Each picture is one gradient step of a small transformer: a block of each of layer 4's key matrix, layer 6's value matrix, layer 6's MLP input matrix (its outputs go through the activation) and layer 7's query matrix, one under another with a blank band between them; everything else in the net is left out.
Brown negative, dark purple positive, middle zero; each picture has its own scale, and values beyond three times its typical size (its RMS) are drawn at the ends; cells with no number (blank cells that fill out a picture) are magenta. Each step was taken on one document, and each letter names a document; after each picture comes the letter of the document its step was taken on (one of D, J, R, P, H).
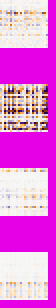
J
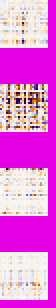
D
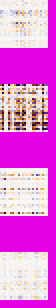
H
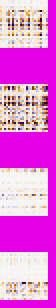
J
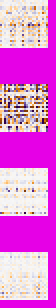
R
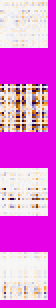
H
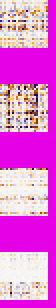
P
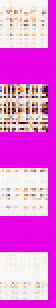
J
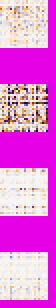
R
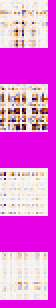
H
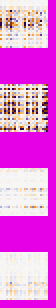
J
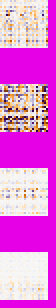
R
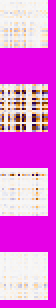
H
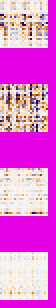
D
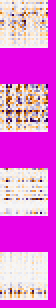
D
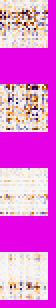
P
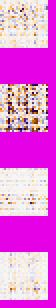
P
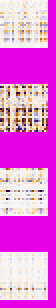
D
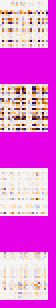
H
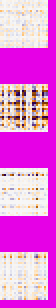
H
